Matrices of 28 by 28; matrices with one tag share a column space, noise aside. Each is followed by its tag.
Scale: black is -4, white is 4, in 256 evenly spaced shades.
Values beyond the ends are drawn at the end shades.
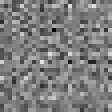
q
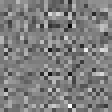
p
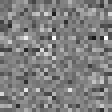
p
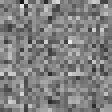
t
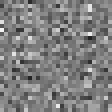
q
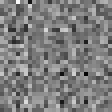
t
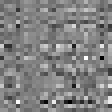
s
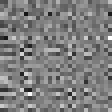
p
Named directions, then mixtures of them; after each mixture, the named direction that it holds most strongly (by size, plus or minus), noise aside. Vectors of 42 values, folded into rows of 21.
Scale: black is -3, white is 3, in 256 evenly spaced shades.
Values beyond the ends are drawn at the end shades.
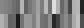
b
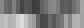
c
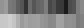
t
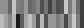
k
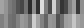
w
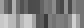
c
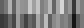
k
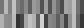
k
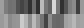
w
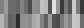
b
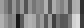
b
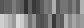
c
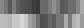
c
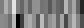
k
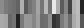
b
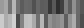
k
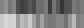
t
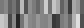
b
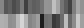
c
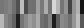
b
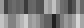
c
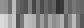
k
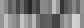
c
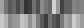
c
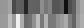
t
